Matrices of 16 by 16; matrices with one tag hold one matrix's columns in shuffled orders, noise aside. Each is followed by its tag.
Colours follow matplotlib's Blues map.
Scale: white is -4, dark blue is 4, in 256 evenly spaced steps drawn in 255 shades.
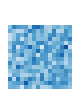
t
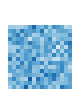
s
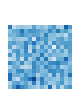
s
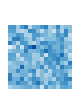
t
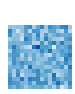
t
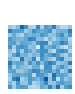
s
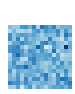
t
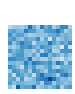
s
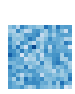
t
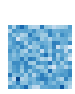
s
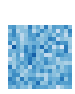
t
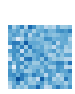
s
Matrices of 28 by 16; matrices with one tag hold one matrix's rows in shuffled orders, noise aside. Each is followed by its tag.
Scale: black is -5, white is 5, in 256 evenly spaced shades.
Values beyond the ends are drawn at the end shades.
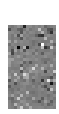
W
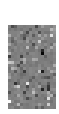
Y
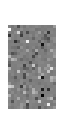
Y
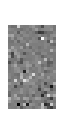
W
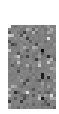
Y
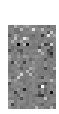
W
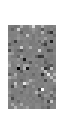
W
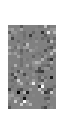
W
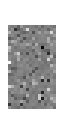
Y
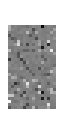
Y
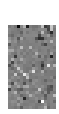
W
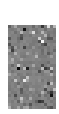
W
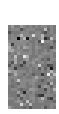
W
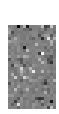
W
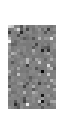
Y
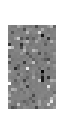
Y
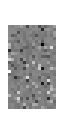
Y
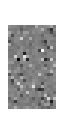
W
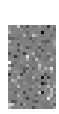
Y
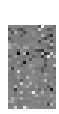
W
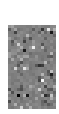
W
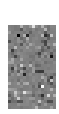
W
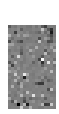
W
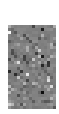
Y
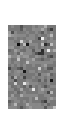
W
